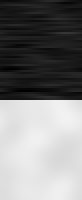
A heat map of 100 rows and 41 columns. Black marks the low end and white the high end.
It is made of 2 by 1 panels. Panel 1,1: very low, streaked across, faint in contrast. Panel 2,1: very high, smooth, faint in contrast.
